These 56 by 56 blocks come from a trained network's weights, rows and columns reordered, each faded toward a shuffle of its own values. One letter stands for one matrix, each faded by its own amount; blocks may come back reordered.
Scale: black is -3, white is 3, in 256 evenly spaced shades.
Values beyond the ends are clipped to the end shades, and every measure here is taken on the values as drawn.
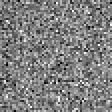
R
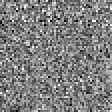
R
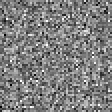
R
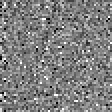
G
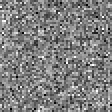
R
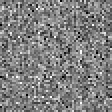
R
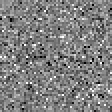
G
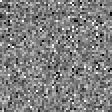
G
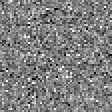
G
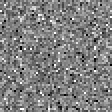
G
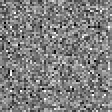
R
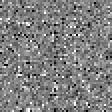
G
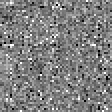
G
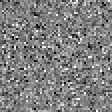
G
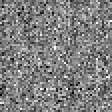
R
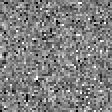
G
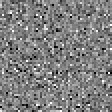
G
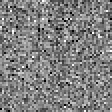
R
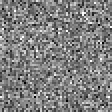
R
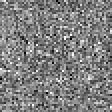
R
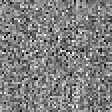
R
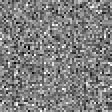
R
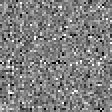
G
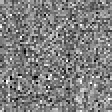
R
